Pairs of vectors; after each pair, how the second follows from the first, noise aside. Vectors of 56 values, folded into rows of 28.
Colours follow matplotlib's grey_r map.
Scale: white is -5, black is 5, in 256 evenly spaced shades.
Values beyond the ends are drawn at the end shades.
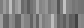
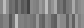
wrapped around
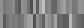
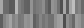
wrapped around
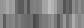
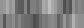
copied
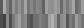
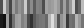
scaled up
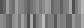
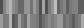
wrapped around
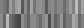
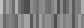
wrapped around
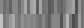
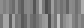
wrapped around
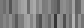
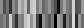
scaled up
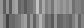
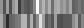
scaled up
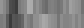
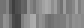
wrapped around
